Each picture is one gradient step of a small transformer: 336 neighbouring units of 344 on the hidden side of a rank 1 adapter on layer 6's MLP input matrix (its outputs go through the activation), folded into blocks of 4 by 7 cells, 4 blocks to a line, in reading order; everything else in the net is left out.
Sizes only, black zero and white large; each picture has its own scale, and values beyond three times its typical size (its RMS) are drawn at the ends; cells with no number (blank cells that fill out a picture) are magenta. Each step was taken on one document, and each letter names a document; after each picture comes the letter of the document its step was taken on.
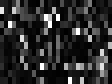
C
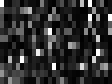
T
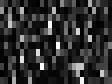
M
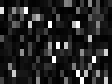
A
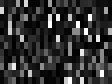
C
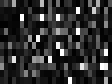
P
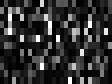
M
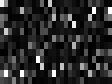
T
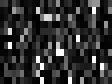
P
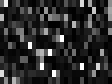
T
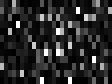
P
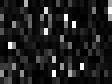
T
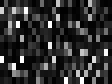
A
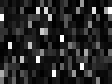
T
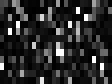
P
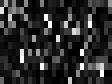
M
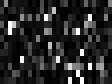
M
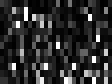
A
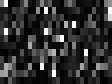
T
